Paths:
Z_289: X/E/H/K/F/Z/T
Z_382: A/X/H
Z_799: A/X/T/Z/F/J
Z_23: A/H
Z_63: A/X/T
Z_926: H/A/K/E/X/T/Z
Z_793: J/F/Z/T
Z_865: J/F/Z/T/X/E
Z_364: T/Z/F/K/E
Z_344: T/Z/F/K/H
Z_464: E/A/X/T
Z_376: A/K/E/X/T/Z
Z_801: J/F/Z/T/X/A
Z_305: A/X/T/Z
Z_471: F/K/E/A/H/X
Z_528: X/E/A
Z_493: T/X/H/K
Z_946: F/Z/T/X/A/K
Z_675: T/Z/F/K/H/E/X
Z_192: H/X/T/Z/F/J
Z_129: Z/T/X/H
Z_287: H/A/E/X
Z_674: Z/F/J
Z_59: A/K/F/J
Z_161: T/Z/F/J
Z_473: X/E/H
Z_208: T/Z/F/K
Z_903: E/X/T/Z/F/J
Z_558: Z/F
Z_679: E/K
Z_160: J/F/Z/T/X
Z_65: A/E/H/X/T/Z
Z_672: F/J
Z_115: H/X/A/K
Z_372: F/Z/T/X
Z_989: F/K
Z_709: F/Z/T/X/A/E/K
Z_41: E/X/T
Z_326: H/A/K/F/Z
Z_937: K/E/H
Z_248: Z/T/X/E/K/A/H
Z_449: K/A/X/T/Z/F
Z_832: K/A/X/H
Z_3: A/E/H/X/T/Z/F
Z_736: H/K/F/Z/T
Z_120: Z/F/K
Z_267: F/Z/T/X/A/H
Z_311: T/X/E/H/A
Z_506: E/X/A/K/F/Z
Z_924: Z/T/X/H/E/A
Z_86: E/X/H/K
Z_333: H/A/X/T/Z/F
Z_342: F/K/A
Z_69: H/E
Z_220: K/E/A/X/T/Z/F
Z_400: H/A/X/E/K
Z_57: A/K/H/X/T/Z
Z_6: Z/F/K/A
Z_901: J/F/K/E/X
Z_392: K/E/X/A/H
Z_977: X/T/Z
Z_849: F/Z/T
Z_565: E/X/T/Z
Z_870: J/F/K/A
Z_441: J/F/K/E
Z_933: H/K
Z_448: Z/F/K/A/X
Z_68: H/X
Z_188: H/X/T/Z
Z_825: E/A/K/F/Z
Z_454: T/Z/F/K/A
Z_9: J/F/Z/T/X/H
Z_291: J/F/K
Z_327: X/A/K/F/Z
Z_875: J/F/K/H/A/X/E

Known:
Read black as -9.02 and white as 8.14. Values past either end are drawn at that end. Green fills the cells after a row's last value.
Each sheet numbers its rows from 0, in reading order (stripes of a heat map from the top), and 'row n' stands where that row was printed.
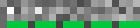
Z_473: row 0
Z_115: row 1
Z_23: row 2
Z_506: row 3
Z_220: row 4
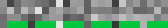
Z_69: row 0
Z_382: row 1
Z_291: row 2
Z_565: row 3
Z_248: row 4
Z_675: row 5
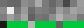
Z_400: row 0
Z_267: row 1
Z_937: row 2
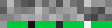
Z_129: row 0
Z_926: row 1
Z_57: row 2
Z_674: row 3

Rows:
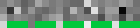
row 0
Z_344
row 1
Z_327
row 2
Z_736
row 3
Z_9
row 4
Z_120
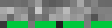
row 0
Z_832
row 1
Z_333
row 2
Z_392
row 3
Z_326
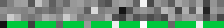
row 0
Z_464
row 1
Z_305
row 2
Z_41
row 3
Z_188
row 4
Z_558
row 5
Z_672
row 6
Z_449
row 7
Z_989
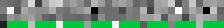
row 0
Z_287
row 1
Z_441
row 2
Z_793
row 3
Z_6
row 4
Z_372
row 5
Z_679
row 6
Z_875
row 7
Z_364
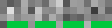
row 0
Z_86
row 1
Z_289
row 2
Z_870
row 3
Z_946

